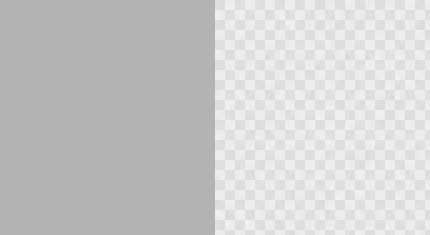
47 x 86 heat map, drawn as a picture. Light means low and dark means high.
The table splits into one row of 2 panels. Panel 1,1: low, flat. Panel 1,2: very low, checkered, faint in contrast.
